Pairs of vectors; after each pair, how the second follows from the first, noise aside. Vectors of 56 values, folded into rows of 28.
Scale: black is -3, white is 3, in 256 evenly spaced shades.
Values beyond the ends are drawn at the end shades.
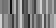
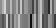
wrapped around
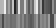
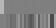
partly zeroed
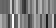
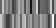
wrapped around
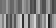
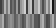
wrapped around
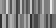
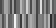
wrapped around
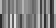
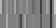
partly zeroed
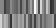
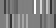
partly zeroed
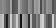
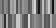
wrapped around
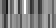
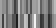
wrapped around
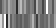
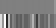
partly zeroed
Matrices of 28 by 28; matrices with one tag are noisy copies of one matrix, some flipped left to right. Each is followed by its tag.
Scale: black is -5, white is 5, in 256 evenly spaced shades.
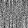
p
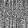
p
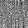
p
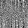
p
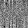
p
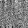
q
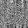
q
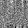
q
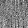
p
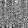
q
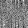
p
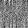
p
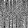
p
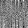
p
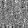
q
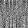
p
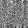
q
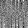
p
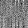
p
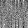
p
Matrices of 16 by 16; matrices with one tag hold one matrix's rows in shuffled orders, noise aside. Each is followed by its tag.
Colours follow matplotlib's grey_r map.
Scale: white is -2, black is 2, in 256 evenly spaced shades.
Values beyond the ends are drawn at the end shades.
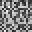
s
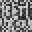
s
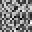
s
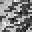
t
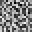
s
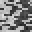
t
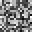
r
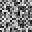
s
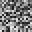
r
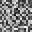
s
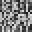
s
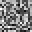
r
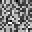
s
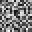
s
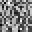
s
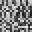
s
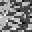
t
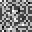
s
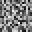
s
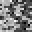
t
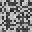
r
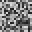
r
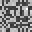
r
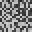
s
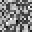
r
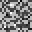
r
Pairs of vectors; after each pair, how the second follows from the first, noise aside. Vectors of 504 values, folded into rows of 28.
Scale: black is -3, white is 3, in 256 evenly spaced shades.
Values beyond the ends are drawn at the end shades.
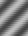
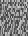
shuffled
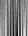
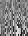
sign-scrambled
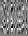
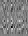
shrunk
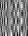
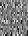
sign-scrambled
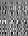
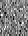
shuffled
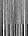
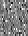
shuffled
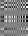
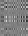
shrunk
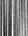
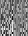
sign-scrambled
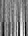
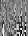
sign-scrambled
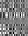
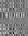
shrunk
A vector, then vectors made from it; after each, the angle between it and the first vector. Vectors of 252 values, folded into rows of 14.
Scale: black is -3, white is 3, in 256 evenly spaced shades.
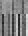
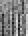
nearly parallel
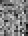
partly opposed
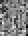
partly opposed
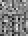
partly aligned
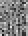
partly aligned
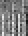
nearly opposite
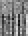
nearly parallel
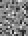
orthogonal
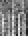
nearly opposite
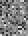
orthogonal
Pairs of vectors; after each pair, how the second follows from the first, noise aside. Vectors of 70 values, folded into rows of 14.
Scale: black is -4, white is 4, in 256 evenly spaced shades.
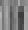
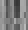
wrapped around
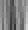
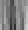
copied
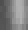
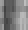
wrapped around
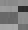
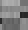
wrapped around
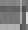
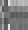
wrapped around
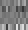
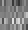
wrapped around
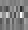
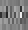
sign-scrambled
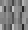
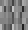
copied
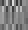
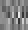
wrapped around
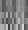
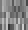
sign-scrambled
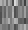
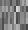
wrapped around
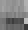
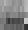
copied
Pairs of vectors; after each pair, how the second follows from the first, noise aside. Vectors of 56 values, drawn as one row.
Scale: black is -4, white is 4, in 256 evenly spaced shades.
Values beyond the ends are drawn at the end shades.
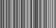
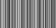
shuffled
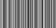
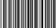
scaled up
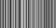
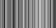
shuffled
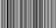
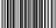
scaled up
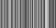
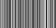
sign-scrambled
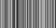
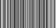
shuffled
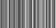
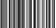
scaled up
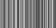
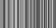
copied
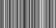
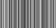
sign-scrambled
